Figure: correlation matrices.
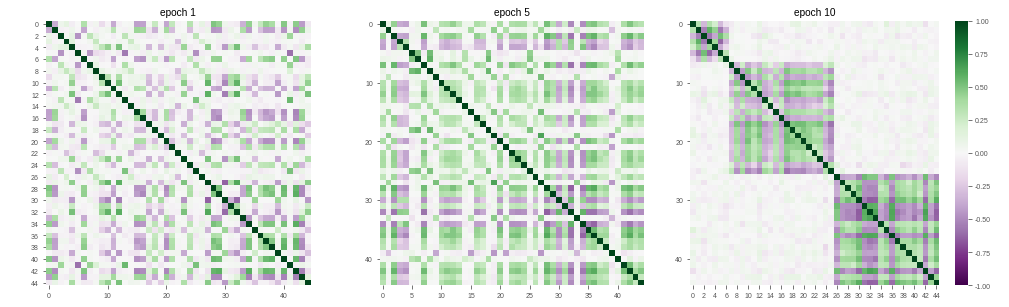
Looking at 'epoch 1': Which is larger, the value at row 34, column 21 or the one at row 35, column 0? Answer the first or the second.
the first
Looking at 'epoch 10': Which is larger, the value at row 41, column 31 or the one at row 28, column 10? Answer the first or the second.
the second
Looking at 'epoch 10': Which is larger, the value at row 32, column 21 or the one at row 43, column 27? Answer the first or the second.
the second
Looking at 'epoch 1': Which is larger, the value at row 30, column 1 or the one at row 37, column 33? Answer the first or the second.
the first
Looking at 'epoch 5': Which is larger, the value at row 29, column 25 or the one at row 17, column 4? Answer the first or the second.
the first
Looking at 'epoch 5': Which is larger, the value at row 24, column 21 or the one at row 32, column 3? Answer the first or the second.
the second
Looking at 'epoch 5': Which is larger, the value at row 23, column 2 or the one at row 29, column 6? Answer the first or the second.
the first
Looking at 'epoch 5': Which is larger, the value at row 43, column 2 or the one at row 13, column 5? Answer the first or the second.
the first
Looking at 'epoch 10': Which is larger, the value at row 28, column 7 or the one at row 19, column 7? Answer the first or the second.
the first
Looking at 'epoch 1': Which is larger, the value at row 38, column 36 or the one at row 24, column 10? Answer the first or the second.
the first
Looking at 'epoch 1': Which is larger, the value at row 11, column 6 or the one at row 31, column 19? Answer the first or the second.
the second
